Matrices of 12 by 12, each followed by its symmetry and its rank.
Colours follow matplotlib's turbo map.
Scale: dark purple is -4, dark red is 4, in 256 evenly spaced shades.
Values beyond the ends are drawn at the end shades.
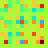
symmetric, rank two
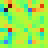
antisymmetric, rank two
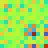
symmetric, rank two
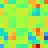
antisymmetric, rank two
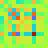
symmetric, rank two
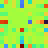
antisymmetric, rank two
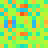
antisymmetric, rank two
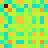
symmetric, rank two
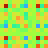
symmetric, rank two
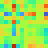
antisymmetric, rank two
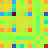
symmetric, rank two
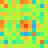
symmetric, rank two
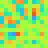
antisymmetric, rank two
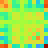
symmetric, rank two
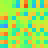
antisymmetric, rank two
